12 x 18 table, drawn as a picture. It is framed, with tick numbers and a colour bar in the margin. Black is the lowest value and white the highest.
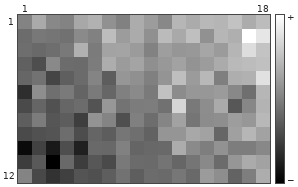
Slope: up to the top right. Ninth with the highest average: top right. Stripes: none. Ninth with the lowest average: bottom left.
